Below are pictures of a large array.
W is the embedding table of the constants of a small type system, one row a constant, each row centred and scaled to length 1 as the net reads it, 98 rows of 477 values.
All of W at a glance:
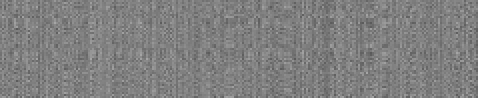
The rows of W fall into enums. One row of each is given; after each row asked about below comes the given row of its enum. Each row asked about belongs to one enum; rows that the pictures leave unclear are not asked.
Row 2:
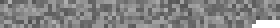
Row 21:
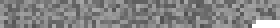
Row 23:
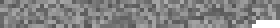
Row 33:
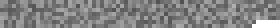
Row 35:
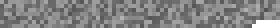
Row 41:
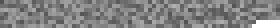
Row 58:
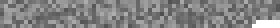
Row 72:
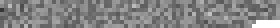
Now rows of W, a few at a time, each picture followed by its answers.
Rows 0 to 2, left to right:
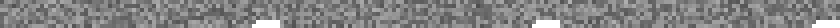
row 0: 23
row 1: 21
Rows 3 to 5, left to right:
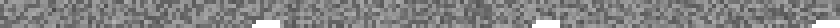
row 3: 35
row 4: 21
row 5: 41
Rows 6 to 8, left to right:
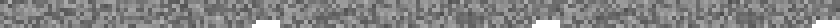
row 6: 2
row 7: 58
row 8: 58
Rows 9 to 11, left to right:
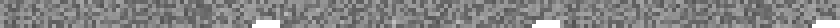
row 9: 21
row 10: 35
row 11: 21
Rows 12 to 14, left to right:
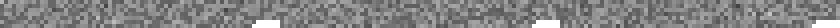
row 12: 35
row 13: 23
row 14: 72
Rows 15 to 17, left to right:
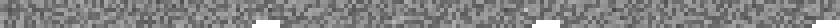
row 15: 33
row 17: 35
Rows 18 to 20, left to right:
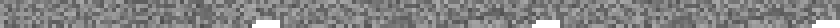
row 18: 21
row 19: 23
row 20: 23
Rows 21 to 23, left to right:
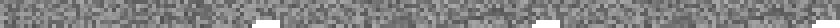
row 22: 23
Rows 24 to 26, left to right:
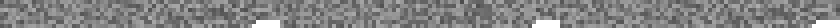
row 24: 41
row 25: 21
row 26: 41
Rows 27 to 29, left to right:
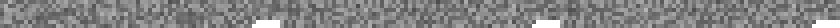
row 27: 58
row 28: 33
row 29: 33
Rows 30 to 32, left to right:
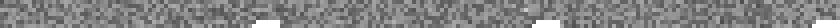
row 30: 41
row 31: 35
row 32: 21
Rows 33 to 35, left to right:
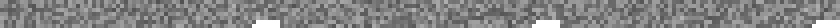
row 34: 23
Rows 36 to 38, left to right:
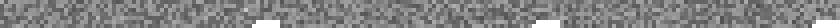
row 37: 41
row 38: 21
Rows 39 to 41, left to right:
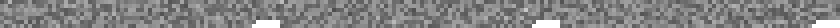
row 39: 2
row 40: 35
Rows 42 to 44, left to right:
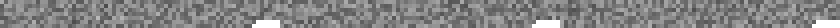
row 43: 2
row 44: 33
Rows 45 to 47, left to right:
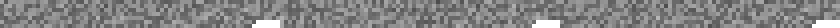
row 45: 35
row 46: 33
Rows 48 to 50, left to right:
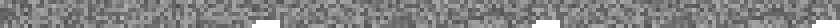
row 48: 72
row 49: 23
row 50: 23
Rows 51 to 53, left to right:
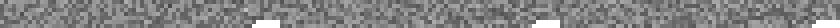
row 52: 41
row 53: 23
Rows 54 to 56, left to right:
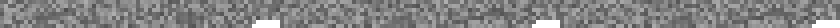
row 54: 58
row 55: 23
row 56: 23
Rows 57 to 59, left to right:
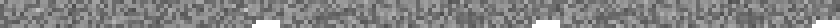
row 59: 58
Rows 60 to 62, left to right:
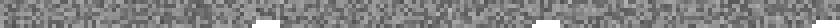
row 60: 21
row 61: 35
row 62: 2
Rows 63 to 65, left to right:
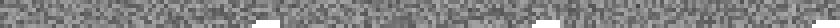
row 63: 41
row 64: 23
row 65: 33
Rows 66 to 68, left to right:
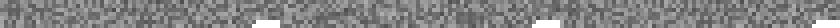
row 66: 33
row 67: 58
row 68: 33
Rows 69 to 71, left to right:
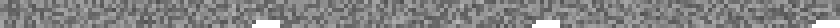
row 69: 33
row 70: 35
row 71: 41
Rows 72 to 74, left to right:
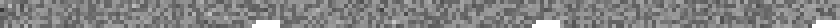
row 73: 35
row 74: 21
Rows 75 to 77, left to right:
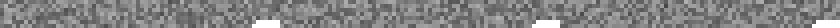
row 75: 58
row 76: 2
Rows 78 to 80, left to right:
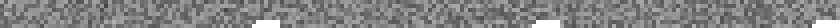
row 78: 35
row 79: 41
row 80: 21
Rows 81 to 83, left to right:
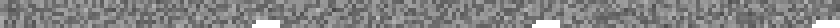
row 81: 33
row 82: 35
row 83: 58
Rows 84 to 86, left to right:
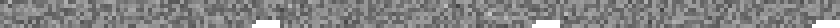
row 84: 2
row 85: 72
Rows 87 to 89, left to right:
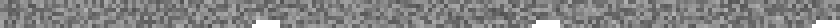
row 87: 33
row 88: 41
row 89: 2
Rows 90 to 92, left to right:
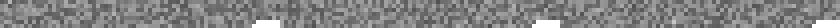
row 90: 2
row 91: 33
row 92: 35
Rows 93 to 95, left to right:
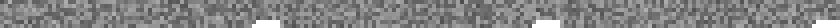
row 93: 2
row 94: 21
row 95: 33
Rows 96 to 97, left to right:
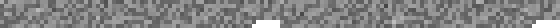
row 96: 35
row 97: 35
